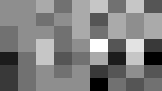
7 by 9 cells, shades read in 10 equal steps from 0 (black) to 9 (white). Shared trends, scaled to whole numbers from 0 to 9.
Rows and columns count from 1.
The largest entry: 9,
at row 4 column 6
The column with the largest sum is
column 8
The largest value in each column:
5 5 7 5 6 9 6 8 6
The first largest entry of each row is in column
6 5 5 6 3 3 3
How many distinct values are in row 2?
4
